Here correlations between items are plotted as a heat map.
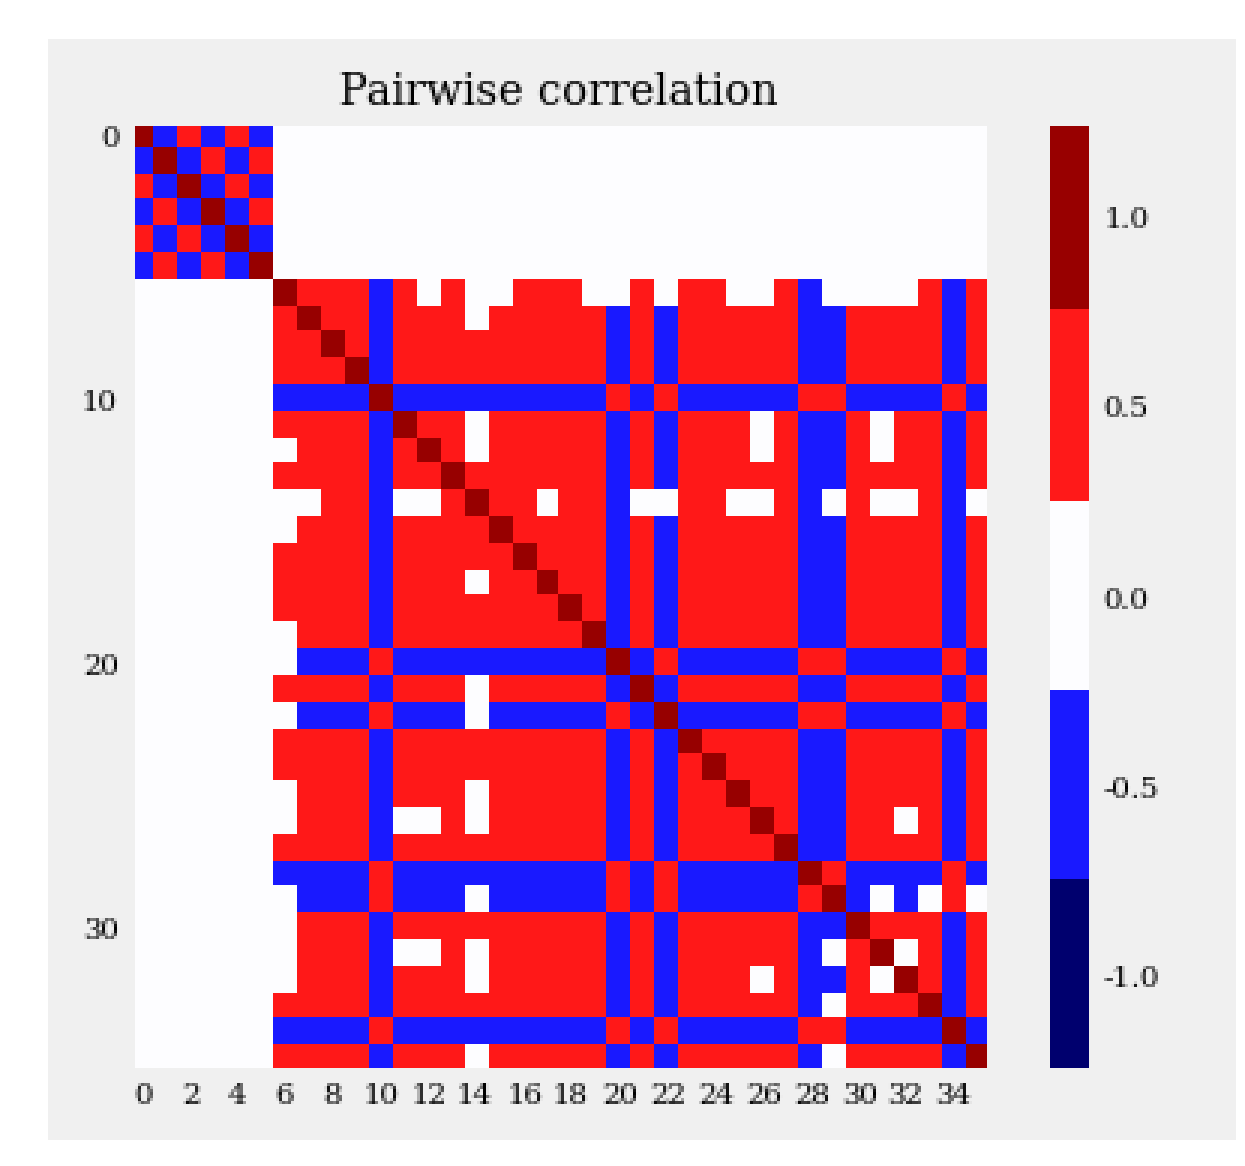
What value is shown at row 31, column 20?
-0.5
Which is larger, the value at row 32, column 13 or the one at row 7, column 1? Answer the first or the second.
the first
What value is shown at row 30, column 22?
-0.5
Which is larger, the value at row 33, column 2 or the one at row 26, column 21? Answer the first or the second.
the second
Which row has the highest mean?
33
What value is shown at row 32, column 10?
-0.5
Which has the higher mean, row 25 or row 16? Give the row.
16
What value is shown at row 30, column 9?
0.5
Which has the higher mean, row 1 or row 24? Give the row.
24
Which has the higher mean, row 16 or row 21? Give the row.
16
